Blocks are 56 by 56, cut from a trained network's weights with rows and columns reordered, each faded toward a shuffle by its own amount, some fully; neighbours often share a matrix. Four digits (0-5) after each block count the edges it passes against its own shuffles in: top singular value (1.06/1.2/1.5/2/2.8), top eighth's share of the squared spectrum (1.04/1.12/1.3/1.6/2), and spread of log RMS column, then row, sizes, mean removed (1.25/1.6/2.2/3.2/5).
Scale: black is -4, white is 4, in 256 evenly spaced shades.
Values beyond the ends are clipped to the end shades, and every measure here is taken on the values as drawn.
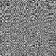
4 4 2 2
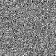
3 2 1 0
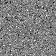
0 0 0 0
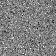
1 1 0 0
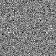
3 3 0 1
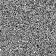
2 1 0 0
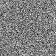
1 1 0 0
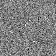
2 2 0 0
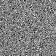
1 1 0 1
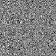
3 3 1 2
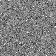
0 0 0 0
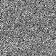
2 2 0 0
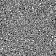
2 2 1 0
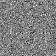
3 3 1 1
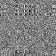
4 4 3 2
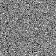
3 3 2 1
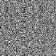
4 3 2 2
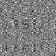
4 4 2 2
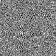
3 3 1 1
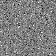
0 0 0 0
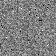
0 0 0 0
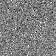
0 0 0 0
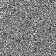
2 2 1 0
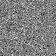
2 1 0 0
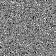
1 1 0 0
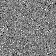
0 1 0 0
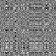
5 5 2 3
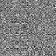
4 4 1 2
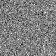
0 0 0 0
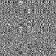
4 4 2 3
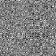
4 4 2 2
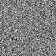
2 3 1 1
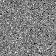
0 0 0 0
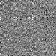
3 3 1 1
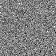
2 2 0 0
